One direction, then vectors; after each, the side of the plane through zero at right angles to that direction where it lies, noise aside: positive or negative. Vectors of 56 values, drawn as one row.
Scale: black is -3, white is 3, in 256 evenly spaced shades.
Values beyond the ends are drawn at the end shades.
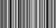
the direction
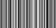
positive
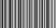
positive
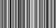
positive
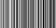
negative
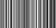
positive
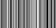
positive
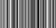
negative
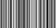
positive
